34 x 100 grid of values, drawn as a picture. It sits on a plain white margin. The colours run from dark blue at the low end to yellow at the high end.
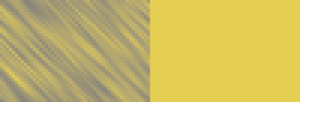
It is made of 1 by 2 panels. Panel 1,1: high, slanting down to the right. Panel 1,2: very high, flat.
